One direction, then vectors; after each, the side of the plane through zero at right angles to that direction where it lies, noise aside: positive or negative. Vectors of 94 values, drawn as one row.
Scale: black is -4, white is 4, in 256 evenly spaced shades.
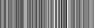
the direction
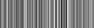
positive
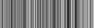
negative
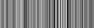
negative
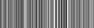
positive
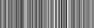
positive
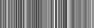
positive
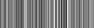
positive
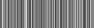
positive
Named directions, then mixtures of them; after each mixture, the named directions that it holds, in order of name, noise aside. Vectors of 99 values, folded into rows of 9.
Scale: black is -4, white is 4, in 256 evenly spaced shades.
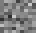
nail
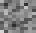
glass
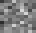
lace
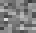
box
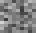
box, lace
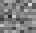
nail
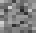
lace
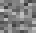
box, glass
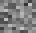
box, lace, nail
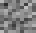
glass, nail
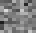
box, glass, lace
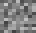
box, glass, nail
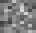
lace
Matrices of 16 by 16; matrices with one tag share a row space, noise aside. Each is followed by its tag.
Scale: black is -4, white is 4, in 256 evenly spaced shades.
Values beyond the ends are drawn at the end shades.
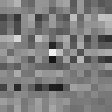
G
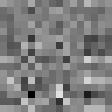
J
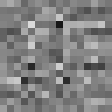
J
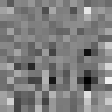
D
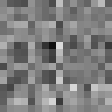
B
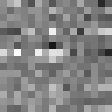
G
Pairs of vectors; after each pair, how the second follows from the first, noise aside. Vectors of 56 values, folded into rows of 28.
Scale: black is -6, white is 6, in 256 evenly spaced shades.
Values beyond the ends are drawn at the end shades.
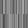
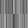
wrapped around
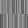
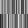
scaled up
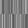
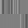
partly zeroed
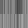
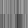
wrapped around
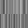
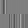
partly zeroed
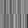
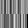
scaled up
